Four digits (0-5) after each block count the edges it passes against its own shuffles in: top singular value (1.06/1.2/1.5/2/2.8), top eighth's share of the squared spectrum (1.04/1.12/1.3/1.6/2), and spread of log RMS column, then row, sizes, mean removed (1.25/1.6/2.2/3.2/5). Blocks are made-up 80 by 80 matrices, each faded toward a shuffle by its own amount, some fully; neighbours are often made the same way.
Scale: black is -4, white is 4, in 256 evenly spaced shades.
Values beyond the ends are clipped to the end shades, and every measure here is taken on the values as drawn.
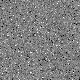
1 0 0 0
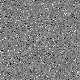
2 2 0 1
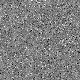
2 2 0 0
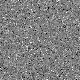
1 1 0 0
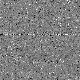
2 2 0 2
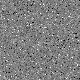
0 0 0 0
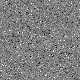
0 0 0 0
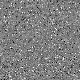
0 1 0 0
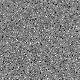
0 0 0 1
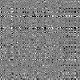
4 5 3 3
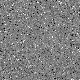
2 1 0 0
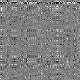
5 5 3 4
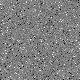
1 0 0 0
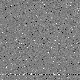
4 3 0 1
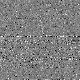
2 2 0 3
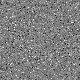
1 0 0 0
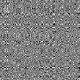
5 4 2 3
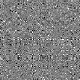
4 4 2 2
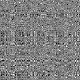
4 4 2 3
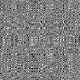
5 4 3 3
